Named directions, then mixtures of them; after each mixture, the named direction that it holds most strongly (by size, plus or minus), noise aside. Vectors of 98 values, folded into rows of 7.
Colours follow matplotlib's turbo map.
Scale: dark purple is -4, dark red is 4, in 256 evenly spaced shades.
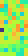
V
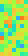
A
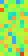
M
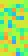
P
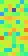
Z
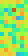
P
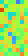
M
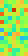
Z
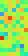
Z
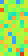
M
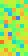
A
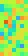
A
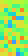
P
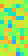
P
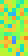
M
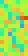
M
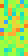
V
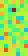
P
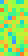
M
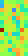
V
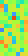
M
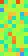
M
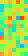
A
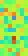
P
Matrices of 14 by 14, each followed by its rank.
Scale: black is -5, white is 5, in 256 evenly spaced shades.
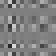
one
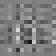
two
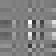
one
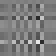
one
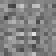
three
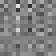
two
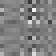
two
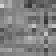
three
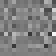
two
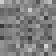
three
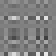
one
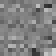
three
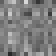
two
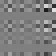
one
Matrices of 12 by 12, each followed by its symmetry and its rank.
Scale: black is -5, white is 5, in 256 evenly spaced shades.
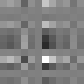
neither, rank one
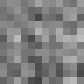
antisymmetric, rank two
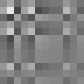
symmetric, rank one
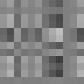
neither, rank one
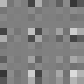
symmetric, rank one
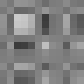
symmetric, rank one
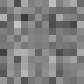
antisymmetric, rank two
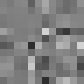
antisymmetric, rank two
